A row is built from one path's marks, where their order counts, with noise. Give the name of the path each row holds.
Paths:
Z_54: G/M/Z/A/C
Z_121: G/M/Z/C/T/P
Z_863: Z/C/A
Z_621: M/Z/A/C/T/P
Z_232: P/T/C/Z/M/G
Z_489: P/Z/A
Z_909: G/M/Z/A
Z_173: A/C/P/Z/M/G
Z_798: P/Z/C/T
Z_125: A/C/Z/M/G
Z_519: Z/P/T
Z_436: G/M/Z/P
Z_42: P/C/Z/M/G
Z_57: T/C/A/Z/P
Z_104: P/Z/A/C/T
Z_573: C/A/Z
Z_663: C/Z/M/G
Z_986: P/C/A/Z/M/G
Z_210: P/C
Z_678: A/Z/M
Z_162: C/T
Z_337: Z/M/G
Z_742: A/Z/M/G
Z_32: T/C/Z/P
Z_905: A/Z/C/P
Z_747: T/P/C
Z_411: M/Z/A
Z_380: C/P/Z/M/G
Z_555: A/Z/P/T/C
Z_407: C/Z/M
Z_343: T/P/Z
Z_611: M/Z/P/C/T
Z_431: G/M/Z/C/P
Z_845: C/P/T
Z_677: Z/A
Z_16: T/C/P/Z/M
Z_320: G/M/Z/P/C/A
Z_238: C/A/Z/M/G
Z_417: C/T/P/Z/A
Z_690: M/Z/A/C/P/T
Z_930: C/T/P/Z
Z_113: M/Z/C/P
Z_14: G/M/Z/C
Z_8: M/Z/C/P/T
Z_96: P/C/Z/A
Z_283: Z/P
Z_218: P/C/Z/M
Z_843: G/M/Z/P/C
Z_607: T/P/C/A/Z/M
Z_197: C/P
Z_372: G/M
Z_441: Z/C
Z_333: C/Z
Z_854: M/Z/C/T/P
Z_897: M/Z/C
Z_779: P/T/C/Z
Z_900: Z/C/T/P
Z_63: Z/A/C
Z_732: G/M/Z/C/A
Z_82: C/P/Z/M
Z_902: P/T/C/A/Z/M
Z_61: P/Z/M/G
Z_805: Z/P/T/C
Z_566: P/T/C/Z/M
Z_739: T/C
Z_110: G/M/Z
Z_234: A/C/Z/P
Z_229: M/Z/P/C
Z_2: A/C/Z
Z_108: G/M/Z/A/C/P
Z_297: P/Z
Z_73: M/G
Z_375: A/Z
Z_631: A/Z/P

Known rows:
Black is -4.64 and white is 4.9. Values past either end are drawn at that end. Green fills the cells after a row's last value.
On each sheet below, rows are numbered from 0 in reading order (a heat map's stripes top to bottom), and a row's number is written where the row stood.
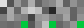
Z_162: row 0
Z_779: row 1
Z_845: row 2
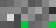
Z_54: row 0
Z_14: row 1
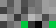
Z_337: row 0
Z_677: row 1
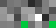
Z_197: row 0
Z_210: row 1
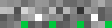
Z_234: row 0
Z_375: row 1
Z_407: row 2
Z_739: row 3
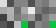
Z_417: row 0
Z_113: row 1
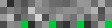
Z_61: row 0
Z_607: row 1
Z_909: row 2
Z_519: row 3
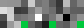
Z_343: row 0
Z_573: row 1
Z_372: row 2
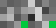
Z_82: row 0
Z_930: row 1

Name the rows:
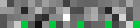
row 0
Z_232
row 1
Z_863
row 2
Z_297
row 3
Z_110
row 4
Z_805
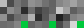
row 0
Z_663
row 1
Z_73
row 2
Z_900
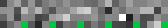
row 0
Z_283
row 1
Z_732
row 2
Z_678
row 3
Z_897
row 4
Z_63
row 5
Z_32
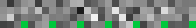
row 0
Z_489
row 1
Z_798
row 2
Z_441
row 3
Z_229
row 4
Z_747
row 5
Z_611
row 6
Z_108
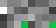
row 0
Z_854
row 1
Z_218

